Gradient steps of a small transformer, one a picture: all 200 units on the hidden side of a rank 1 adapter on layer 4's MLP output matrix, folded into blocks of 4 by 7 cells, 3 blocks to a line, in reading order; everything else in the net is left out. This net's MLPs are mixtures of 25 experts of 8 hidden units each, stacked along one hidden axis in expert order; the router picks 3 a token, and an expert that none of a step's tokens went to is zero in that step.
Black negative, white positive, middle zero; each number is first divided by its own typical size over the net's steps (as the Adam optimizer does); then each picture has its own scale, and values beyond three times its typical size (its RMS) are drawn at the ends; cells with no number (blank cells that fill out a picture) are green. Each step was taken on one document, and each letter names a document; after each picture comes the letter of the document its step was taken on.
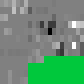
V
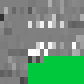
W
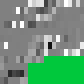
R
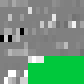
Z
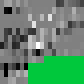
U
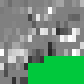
U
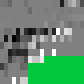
U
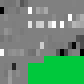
V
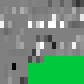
W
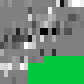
U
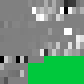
R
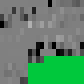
W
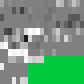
U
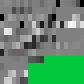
Z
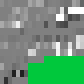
R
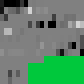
V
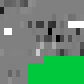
V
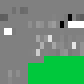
V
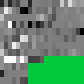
U
